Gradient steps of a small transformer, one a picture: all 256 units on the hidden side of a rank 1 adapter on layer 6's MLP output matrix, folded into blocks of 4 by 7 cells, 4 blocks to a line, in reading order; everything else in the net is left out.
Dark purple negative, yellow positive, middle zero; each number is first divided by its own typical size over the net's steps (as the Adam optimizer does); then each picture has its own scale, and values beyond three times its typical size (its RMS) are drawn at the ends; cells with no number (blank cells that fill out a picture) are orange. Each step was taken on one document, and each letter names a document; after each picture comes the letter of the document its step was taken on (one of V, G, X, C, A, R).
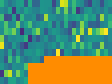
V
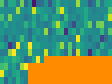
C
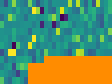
C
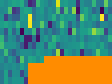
V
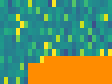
V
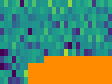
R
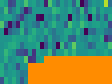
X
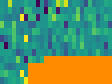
V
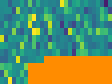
V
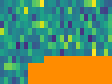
R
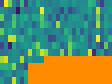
R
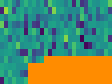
X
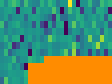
C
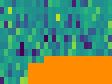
X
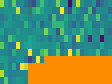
C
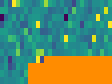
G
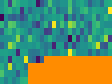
G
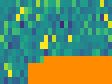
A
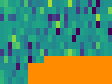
C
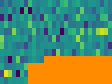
V
